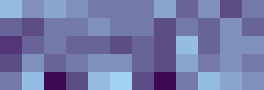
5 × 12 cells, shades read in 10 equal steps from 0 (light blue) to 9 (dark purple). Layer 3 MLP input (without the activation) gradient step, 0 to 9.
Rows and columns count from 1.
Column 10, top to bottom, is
3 5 5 4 1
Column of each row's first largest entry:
11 2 1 1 3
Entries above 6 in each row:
0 0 1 0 2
